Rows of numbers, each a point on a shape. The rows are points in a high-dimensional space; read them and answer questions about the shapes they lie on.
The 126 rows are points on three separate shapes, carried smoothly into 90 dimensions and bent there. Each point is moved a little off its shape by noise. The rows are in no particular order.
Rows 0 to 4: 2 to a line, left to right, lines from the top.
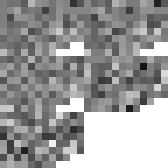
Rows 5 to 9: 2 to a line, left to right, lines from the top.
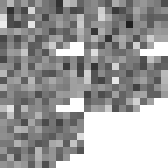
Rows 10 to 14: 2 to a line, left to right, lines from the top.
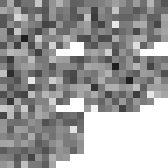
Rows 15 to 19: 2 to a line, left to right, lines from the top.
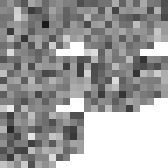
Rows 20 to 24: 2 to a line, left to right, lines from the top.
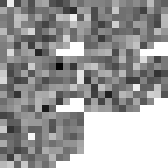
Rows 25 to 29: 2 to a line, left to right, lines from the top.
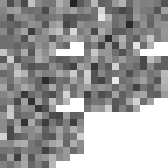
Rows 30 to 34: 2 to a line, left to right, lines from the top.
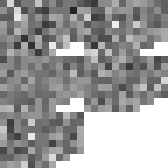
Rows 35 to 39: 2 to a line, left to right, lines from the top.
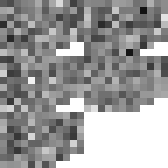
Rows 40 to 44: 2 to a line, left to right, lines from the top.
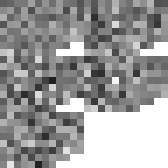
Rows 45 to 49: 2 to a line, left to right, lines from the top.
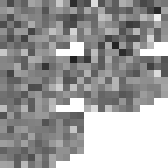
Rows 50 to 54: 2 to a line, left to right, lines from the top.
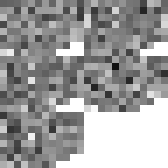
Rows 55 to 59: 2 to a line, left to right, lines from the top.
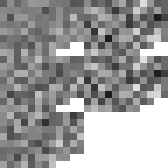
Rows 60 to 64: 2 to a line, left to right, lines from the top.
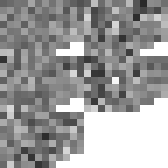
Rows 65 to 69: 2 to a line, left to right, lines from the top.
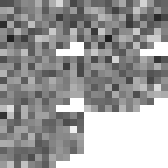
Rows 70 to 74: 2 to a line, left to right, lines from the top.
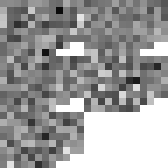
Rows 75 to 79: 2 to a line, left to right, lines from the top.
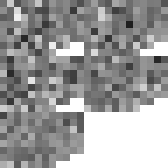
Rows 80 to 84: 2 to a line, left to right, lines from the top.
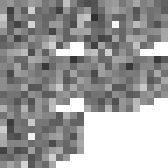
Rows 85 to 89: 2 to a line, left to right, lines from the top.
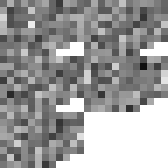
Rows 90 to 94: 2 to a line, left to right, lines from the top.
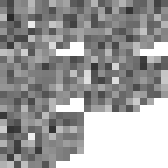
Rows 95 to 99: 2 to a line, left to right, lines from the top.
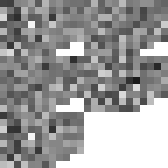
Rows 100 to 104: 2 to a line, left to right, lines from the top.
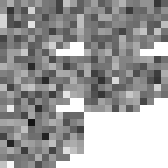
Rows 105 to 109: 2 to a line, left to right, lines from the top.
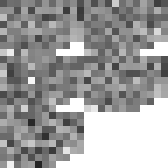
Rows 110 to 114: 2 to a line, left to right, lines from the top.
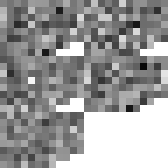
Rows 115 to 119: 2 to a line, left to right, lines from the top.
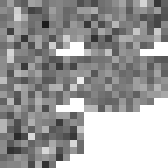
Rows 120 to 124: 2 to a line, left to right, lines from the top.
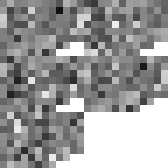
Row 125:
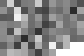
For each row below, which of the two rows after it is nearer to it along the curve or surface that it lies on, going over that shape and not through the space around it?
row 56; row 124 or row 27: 124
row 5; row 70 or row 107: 107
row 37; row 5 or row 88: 5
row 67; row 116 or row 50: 50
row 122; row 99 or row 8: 8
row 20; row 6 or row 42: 6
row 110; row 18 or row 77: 77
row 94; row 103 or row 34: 34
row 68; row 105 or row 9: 105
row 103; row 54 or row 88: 88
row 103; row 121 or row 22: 22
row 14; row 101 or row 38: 38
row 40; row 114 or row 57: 114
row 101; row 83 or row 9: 9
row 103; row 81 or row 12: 12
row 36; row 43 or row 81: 81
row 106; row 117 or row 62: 62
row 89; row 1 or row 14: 1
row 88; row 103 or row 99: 103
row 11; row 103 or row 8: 8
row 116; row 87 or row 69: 87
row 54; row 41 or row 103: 41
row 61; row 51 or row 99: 99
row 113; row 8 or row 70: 70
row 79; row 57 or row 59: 59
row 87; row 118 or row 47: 47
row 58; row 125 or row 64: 125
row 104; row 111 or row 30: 30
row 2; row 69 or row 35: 69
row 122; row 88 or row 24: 88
